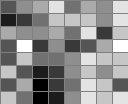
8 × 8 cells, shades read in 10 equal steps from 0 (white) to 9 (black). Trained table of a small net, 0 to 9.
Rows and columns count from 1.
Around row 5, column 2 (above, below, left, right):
0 6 6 5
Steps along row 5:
down up same down down up same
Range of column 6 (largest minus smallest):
5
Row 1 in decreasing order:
6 5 4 4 3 3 1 1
